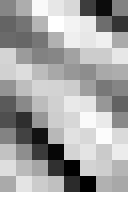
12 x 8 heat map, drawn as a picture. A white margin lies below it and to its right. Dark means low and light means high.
Roughest part: bottom middle. Grain: diagonal, down to the right. Ninth with the highest average: top middle. Mirror symmetry: none. Calmest part: centre.
